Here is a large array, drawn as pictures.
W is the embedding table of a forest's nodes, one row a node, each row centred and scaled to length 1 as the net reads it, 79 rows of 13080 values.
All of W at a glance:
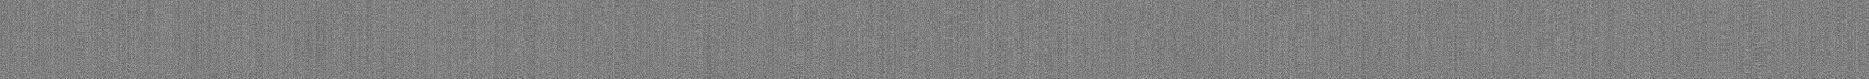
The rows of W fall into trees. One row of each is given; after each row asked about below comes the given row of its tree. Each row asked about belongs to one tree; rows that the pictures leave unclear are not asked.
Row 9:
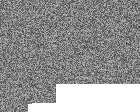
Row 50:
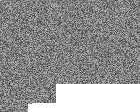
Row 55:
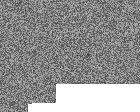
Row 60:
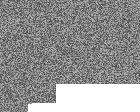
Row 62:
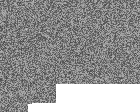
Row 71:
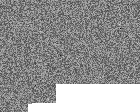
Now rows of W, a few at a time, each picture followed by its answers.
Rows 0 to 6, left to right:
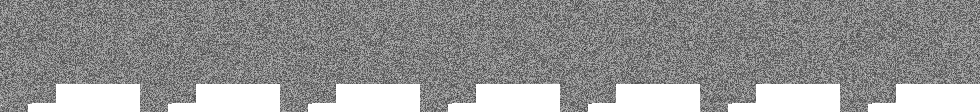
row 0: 62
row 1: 60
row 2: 60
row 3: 9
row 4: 55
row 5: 62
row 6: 62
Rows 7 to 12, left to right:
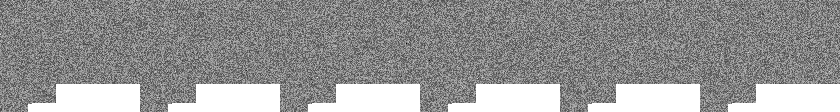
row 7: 60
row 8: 71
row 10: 60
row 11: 71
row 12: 71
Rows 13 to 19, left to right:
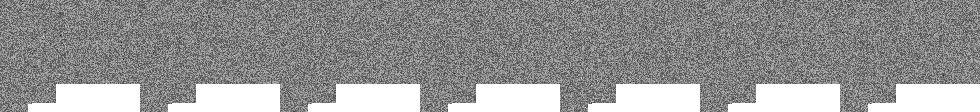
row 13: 71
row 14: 9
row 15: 60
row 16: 60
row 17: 71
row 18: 9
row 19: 60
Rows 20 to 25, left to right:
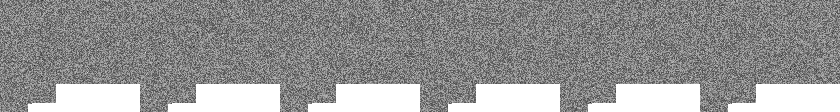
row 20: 60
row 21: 50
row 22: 50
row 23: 55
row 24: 9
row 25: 62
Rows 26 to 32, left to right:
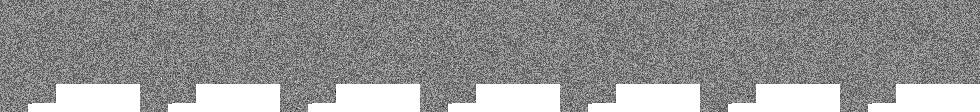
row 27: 71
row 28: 9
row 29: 60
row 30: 60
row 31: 55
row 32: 50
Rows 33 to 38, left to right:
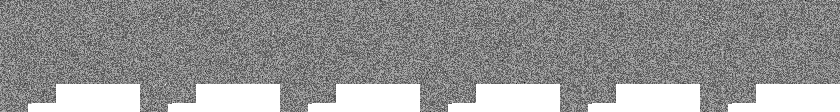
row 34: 50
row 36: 55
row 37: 71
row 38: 71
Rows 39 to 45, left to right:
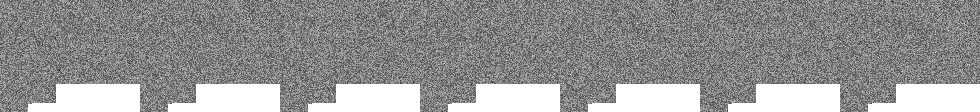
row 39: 50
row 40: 50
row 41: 55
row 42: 62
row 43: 50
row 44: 55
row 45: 50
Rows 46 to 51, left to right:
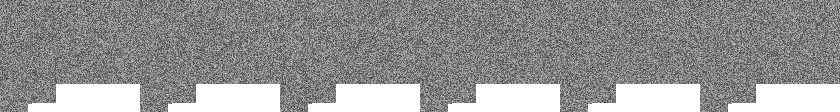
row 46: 62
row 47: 60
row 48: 55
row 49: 50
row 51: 60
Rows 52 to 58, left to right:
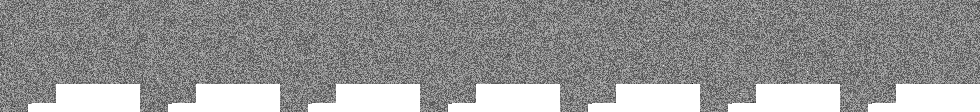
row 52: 55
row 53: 55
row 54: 71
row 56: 60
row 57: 50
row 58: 71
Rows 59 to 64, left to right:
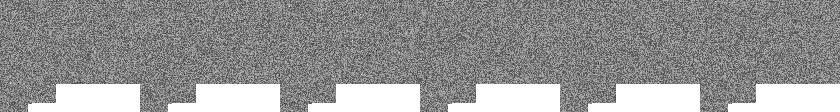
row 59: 55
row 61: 55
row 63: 60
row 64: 62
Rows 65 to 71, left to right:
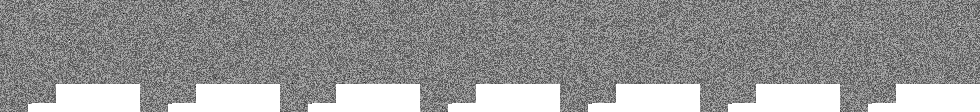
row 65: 55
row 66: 60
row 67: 50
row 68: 62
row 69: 55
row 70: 60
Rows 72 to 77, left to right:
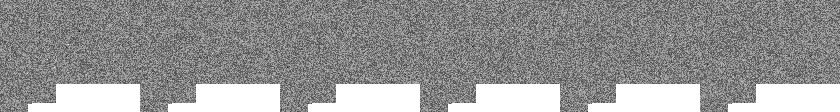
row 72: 50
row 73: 62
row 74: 9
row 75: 55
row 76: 62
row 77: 62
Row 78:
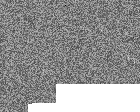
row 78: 55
